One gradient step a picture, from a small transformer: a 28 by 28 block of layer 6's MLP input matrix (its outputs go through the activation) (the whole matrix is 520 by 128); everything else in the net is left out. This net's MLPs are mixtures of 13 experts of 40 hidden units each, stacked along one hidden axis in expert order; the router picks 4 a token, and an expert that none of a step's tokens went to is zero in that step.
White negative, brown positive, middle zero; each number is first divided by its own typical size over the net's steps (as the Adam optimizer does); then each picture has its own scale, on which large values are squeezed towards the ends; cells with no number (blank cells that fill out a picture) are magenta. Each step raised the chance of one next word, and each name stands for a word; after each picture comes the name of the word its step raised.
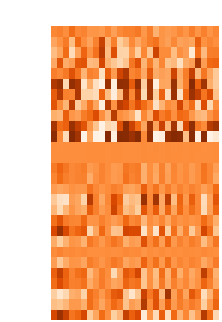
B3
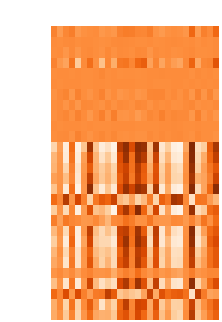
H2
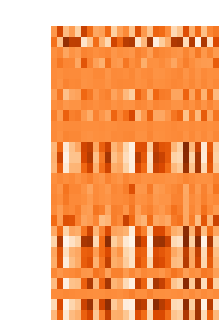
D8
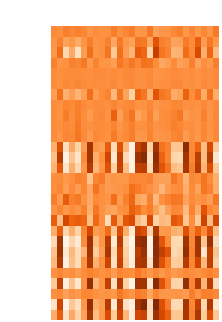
D8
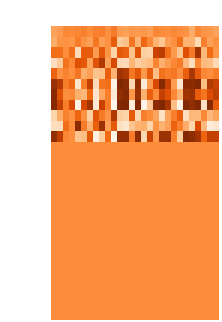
B3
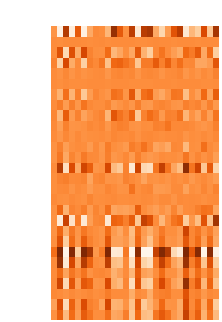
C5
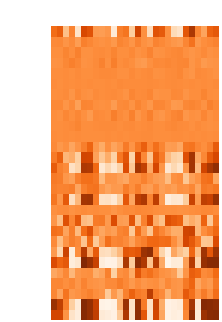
C5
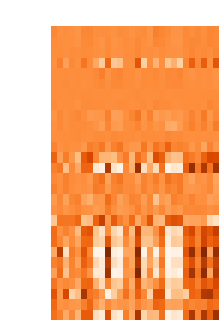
C5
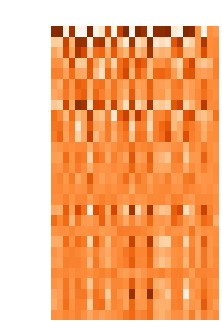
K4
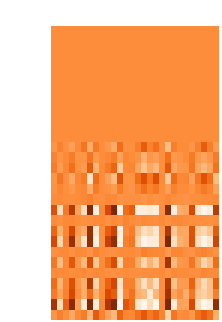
K4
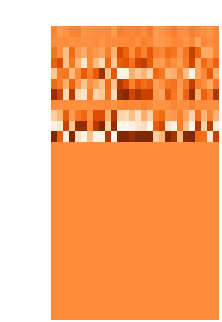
D8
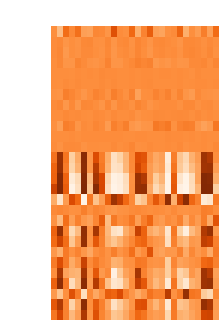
H2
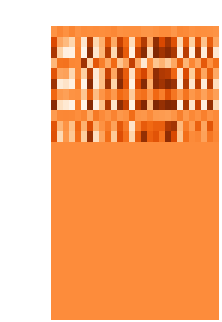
B3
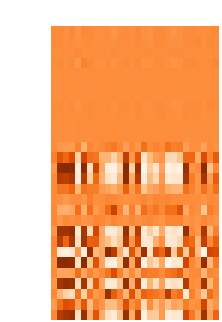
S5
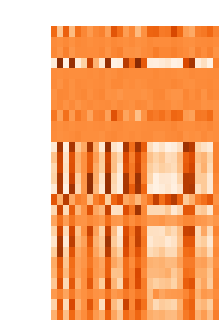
H2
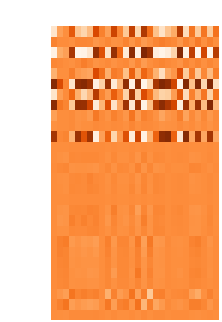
B3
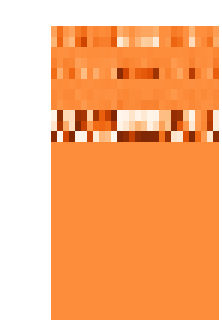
C5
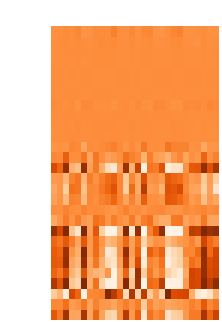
H2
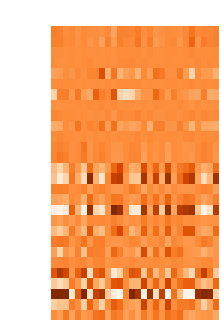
K4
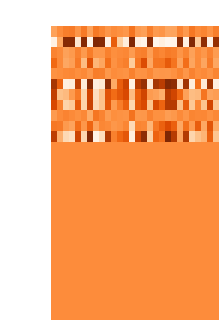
C5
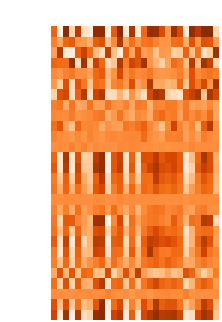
H2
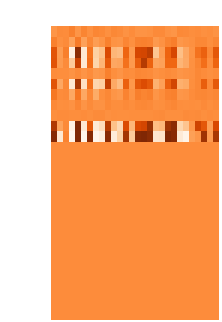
D8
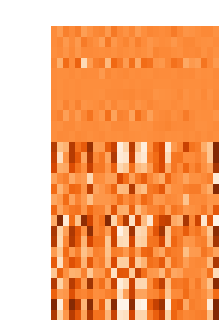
K4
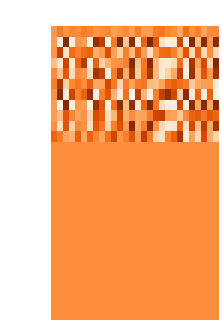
S5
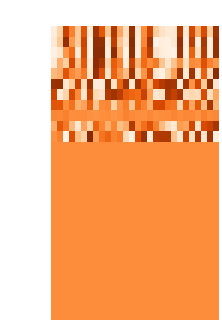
B3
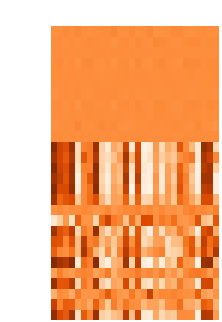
S5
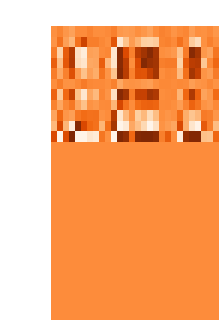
C5
